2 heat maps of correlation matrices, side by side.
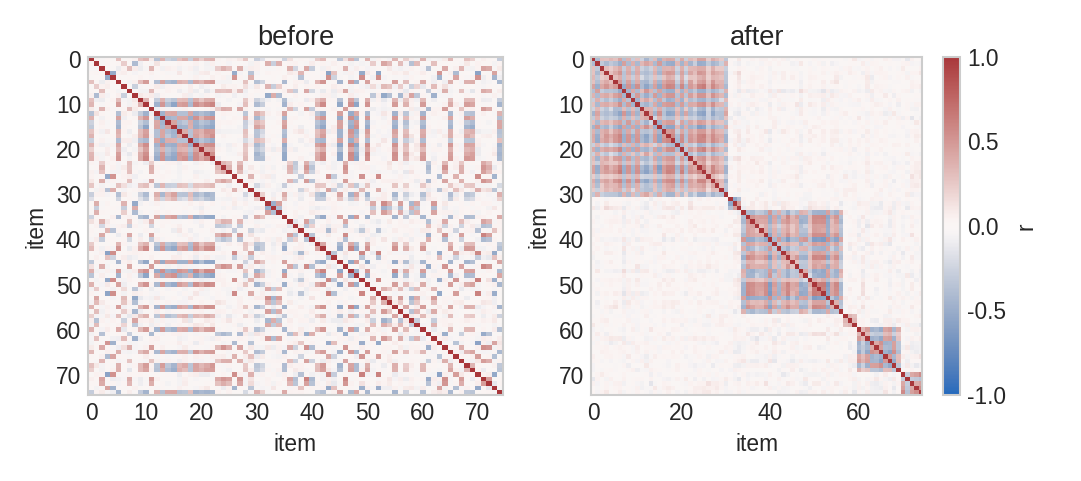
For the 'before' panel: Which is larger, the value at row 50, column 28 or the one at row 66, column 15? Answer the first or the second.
the first
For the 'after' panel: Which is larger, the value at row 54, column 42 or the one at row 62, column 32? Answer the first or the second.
the second
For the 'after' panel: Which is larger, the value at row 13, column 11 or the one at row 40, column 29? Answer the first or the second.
the first
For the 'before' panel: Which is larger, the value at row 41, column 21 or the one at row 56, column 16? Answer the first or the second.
the first
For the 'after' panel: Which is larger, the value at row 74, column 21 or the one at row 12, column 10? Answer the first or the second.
the first
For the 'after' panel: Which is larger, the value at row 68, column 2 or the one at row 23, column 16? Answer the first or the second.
the second
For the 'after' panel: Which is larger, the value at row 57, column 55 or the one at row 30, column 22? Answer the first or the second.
the first
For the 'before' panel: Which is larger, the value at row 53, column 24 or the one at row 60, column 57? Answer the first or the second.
the second
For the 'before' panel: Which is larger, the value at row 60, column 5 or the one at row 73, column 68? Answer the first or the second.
the first
